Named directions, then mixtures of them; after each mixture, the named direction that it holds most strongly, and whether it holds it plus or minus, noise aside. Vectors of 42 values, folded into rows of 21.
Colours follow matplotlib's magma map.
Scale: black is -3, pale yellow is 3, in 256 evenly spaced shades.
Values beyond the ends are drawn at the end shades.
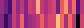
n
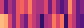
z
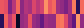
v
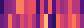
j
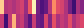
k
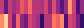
z, plus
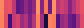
j, minus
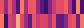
v, minus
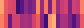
j, minus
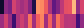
k, minus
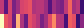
z, plus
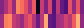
j, plus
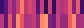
j, plus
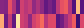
v, minus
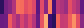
j, plus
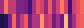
z, minus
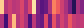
k, plus
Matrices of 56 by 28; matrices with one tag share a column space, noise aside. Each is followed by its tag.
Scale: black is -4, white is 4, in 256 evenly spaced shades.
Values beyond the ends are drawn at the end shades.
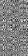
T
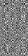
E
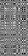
E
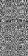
T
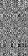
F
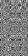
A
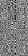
E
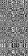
F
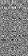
A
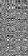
A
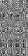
F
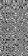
A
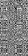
E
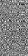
T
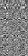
A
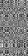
F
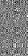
F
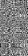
F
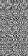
A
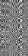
T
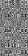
F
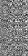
T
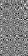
A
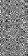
T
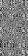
F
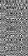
A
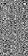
E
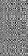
E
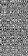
T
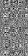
F
